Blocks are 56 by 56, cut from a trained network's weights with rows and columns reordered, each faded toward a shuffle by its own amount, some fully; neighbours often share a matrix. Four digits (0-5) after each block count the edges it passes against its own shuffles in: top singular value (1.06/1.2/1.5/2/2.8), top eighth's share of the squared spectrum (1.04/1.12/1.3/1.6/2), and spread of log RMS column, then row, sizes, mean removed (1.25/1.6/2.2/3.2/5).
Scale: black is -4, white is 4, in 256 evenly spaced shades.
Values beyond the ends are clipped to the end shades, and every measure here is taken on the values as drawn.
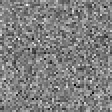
1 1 0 0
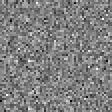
2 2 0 1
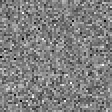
0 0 0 0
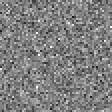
1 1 0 0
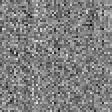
3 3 1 2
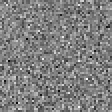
0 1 0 0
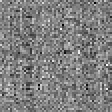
3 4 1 2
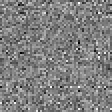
3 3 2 2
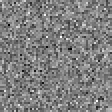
0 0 0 0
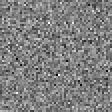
0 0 0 0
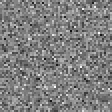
0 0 0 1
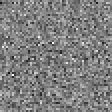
2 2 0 2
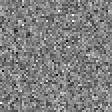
0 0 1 0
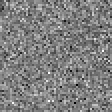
0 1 0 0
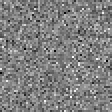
0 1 0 0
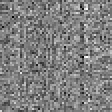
3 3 1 2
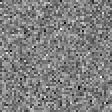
1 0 0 0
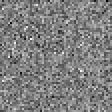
2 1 0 0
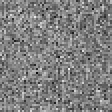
2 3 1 1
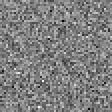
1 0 0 0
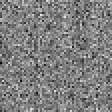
2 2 0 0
